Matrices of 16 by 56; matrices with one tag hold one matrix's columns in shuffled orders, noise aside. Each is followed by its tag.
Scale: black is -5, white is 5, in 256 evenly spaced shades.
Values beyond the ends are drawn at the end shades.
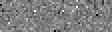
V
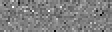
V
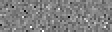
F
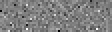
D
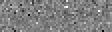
V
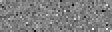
D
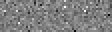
V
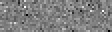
V
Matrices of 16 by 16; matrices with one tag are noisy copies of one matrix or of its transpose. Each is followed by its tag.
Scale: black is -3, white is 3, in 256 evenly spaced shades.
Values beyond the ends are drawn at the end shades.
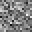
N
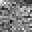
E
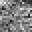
E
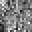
E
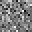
N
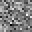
N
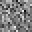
N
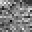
E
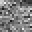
E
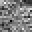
E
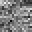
E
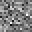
N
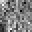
E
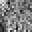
E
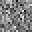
N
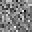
N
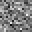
N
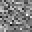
N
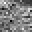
E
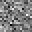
N
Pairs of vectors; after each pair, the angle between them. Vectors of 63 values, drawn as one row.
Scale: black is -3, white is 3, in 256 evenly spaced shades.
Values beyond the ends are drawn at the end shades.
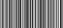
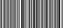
nearly opposite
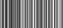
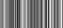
partly aligned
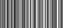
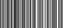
nearly parallel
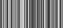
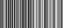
partly opposed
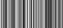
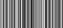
partly aligned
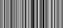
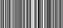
nearly opposite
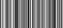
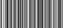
orthogonal
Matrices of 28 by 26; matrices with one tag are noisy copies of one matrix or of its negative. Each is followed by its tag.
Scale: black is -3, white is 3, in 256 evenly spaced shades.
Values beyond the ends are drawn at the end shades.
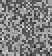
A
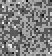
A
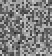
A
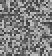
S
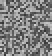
S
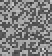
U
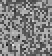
A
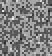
A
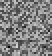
U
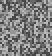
A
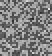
U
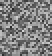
U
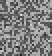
S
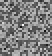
U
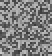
U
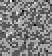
U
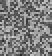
S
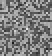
S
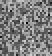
A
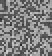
S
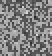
A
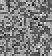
S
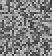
S
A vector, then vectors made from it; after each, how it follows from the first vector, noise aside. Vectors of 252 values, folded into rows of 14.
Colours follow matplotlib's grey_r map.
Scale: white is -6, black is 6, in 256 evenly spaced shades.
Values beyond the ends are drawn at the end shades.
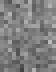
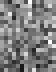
scaled up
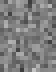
sign-scrambled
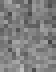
negated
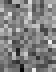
scaled up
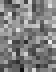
scaled up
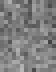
negated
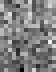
scaled up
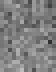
negated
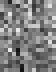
scaled up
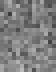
negated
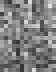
scaled up
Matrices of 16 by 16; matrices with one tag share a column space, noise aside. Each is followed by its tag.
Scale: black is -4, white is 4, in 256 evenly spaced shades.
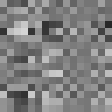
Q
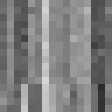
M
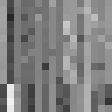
M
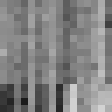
M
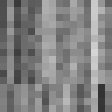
M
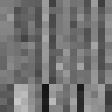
M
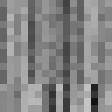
M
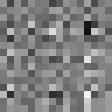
Q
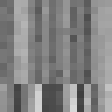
M
